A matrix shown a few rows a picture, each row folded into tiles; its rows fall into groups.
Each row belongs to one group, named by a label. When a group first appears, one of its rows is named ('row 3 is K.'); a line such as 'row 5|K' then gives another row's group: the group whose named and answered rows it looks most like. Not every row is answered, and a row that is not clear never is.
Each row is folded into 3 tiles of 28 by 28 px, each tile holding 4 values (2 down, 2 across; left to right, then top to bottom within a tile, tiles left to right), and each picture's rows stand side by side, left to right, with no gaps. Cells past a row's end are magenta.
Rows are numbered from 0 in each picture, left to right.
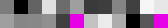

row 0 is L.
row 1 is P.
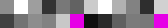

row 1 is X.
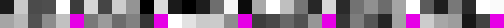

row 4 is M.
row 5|P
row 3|X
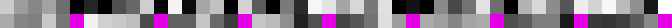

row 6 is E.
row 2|L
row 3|P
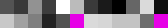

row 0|P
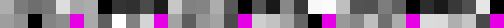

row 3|P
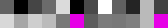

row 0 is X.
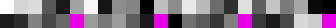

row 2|X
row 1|L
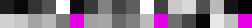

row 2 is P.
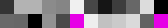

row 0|E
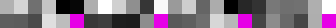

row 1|X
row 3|M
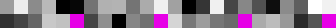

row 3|P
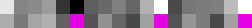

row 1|M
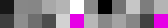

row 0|M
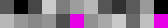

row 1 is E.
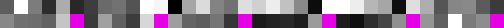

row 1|M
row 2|E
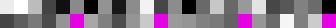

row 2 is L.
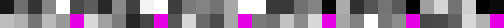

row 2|M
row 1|P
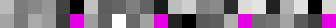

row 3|L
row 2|X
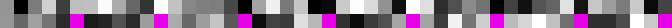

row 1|X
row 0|L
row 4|X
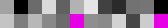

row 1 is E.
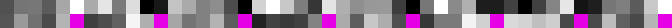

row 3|X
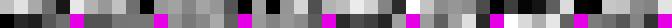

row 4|X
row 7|E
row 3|L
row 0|X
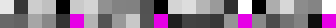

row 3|E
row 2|X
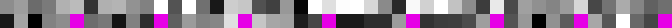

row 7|E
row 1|E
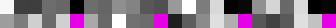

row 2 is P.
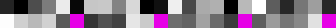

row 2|L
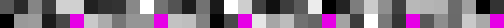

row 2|P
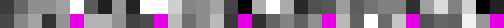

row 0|M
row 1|P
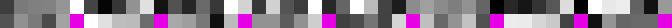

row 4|X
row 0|M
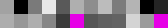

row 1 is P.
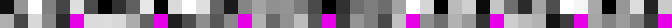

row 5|L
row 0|E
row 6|P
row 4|M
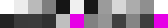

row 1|E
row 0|X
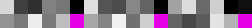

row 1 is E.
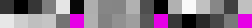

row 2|X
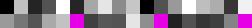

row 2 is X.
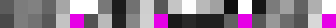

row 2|X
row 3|M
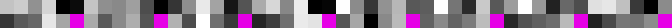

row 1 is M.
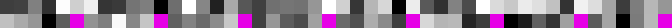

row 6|X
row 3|M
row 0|P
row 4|L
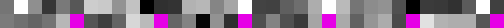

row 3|M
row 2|E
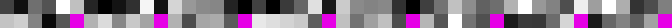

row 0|P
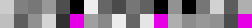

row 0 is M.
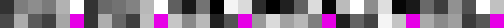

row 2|P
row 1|M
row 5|P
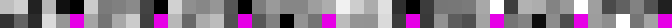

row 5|M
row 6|E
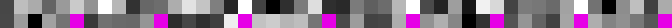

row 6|M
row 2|X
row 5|P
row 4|M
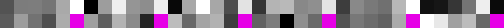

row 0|M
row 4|M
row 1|E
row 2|E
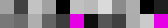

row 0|L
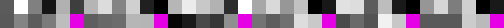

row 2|X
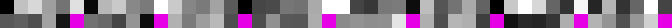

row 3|M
